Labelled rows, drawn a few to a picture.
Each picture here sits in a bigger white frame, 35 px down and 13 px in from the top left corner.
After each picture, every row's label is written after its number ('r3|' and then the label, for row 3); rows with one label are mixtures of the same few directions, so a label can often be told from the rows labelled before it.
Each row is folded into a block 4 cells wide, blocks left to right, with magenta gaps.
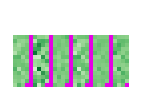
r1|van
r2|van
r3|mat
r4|van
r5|van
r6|van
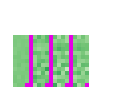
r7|mat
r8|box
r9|box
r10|box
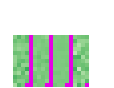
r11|box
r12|mat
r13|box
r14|van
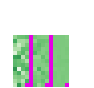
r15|van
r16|van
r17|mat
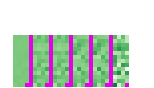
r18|box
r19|box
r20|box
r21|van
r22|van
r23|box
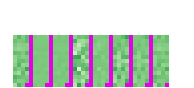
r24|box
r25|box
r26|box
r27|van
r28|van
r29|mat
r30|mat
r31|box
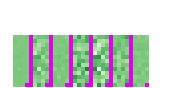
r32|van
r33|van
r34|mat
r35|box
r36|van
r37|mat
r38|box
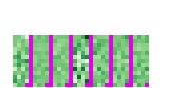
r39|mat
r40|box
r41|van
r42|mat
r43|van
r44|mat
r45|box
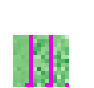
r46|van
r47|van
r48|mat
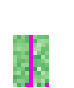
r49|box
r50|van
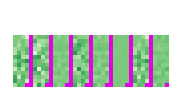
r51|mat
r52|van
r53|box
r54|van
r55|box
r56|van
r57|mat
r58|box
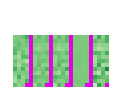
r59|mat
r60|box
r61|box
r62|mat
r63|box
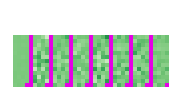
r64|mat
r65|mat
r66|mat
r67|van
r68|mat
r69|box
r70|van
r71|box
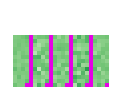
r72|mat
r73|van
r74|box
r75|box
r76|van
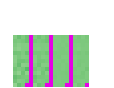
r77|box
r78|box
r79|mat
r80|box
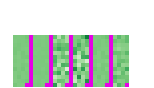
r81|mat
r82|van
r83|box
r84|mat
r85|mat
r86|box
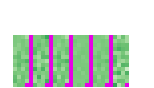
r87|mat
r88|mat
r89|mat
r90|van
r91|mat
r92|box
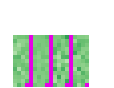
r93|van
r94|mat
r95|mat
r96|van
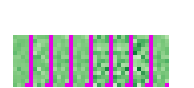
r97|van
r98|van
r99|mat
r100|mat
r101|box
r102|box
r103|van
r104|mat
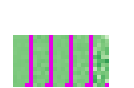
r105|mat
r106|box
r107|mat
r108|box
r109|mat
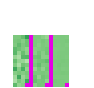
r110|mat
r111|mat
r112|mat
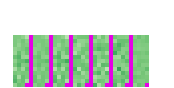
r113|mat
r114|mat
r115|mat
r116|van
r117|box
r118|van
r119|box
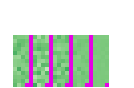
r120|van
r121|box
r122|box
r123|van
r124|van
